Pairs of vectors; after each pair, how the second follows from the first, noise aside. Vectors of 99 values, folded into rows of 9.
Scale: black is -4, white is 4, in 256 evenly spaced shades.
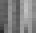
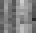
wrapped around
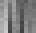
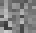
sign-scrambled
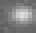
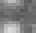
wrapped around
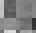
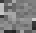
sign-scrambled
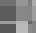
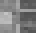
wrapped around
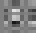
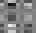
wrapped around
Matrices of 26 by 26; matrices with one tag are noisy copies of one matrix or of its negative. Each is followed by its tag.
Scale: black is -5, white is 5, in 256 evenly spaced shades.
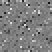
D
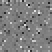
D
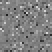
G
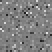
G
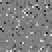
G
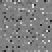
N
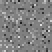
N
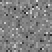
G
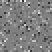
D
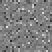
N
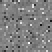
N
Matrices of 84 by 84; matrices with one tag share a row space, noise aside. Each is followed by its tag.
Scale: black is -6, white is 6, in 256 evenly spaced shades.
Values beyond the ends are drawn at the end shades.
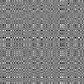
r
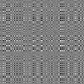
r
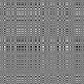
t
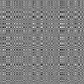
r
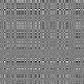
t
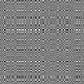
t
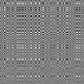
t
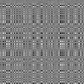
r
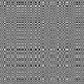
t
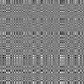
r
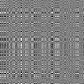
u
